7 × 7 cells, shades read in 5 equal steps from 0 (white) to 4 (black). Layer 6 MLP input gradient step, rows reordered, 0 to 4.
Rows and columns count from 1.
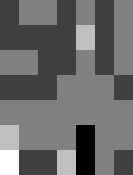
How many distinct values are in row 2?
3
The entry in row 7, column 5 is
4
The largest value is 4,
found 2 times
